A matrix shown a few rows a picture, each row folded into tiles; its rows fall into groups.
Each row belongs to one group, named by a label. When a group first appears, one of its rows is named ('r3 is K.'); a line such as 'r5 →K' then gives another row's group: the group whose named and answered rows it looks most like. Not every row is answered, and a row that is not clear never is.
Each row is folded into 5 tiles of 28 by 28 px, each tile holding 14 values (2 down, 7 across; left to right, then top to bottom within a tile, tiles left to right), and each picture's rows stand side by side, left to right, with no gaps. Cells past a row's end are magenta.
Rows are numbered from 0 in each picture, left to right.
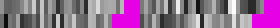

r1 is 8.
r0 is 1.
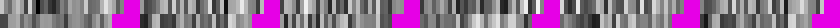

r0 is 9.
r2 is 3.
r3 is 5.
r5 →1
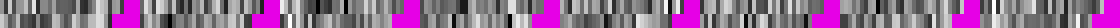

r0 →5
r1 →5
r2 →9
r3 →8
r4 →5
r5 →3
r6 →8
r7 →3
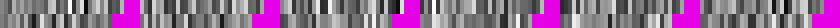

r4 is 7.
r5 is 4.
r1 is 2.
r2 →8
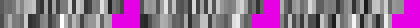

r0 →4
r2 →4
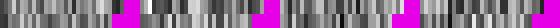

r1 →8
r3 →5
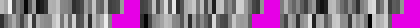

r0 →8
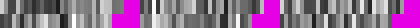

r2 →2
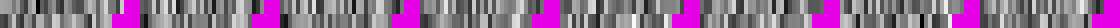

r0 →8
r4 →4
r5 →4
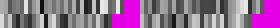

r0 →5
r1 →5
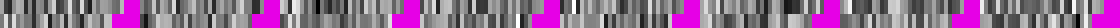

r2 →9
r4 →3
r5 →5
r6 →8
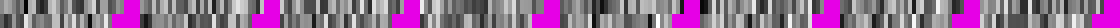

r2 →2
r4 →9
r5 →7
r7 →5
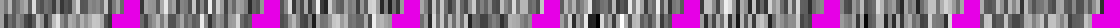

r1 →3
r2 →8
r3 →2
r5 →3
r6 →1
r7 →4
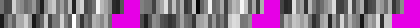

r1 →1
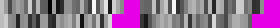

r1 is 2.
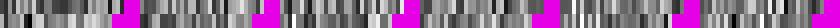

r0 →5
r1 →1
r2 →1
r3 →4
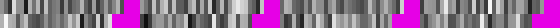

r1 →2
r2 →8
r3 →3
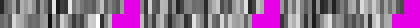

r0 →7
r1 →5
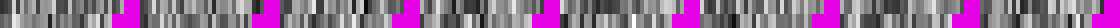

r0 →7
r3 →9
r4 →9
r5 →1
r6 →9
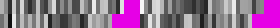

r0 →2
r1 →9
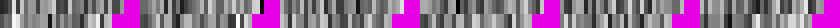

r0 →7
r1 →9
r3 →8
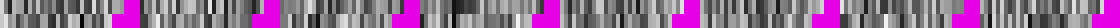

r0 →4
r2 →4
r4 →1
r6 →9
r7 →2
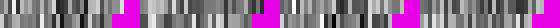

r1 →5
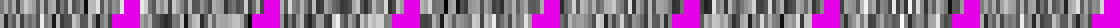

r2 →5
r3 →8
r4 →3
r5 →7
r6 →3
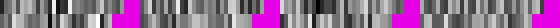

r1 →8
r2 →9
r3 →4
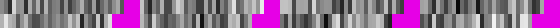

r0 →4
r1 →1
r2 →5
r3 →8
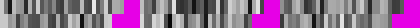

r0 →4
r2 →2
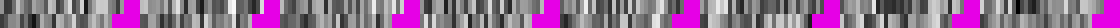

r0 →1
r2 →1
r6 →5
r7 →9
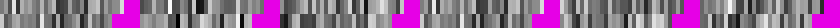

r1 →7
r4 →5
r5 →4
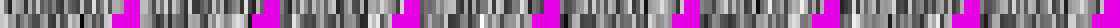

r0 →4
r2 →1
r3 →4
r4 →1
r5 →1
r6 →7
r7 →1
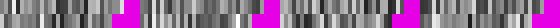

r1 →2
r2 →5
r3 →7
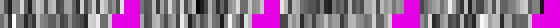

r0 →1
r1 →7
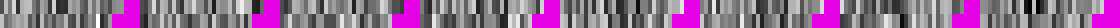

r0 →3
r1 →2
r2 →4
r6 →9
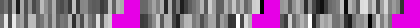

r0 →7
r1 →9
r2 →9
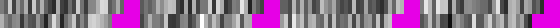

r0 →5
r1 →4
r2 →7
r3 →5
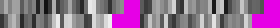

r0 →8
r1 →4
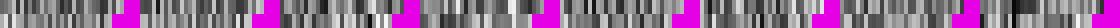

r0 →7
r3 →8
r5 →1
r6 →4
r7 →9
